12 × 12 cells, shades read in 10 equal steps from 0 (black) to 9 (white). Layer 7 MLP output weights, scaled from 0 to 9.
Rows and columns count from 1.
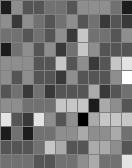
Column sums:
45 46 42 47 46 52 49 54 53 50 55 57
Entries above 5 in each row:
0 0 1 1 3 1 1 4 6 2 4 2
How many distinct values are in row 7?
4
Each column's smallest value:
1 2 1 3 2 2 2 0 1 2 3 1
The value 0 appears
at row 9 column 8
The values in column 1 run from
1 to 8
